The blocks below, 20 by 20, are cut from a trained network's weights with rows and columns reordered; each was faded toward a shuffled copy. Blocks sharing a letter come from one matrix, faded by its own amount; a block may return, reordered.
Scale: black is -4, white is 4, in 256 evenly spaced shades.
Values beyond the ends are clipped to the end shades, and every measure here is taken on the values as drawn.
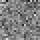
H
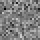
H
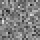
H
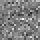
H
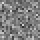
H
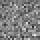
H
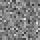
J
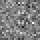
J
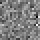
J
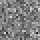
H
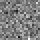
H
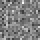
J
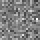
J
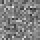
H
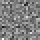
J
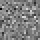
J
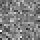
J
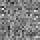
J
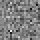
J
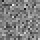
H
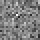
J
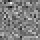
J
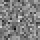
H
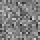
H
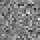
H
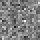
J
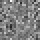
J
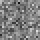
H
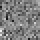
J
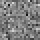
H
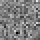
J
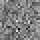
J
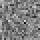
H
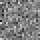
J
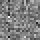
J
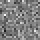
J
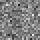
H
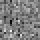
J
